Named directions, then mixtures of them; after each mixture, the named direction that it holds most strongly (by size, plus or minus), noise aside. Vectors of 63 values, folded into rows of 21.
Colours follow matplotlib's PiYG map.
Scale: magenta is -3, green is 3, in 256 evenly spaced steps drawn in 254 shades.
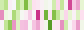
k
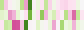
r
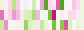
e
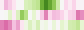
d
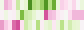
d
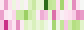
d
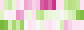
d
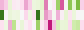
k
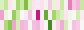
k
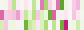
e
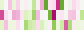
e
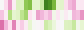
d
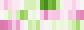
d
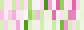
e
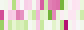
e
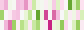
k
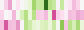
d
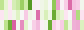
k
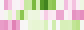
d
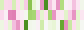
e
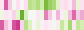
d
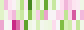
r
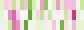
r
